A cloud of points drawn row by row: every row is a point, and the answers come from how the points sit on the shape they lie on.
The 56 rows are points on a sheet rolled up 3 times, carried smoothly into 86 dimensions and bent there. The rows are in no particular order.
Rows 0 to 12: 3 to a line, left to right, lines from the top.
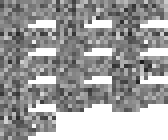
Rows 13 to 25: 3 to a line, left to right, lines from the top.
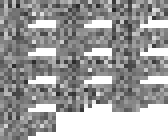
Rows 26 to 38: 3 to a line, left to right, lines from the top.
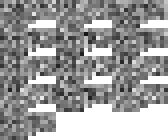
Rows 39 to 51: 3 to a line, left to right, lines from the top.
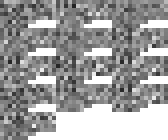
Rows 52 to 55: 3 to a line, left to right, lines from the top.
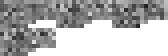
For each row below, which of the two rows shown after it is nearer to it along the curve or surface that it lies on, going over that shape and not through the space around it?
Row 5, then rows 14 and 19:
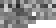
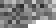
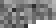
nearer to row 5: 14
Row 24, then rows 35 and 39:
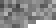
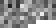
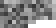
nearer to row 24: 35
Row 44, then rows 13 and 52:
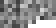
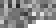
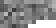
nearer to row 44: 52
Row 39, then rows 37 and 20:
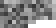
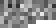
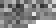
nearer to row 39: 20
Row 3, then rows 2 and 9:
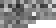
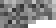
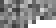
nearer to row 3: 2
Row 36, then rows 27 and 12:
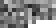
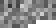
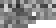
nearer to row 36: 12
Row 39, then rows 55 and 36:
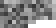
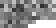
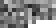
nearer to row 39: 55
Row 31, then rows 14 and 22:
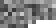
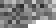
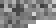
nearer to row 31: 22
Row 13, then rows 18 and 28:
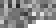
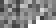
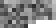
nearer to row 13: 28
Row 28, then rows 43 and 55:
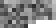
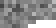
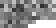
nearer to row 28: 55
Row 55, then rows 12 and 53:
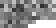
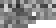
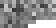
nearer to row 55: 12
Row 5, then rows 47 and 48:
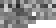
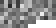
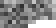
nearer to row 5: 48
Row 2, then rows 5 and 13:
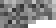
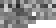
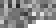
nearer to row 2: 5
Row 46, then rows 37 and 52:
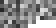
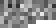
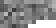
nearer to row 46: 37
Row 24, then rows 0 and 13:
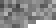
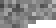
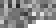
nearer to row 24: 0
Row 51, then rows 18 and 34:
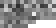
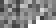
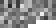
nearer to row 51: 34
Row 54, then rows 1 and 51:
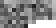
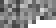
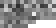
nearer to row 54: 51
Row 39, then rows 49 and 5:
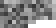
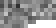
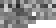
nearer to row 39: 5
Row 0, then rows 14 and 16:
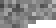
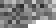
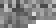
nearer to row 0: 16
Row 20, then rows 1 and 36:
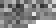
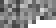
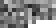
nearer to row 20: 36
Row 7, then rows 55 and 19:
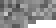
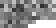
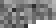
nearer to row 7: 19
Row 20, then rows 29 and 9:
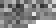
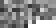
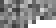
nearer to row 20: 29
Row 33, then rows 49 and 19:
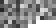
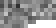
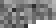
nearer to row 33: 19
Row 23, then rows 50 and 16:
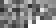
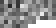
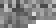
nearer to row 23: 50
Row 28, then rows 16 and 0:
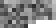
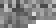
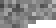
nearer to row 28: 16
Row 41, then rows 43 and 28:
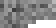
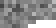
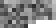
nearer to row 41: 43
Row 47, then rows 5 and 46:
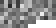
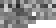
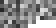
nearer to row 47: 46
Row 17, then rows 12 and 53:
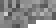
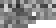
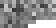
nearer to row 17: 53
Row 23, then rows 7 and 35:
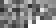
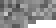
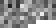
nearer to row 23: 35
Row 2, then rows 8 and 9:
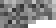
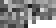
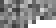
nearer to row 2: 8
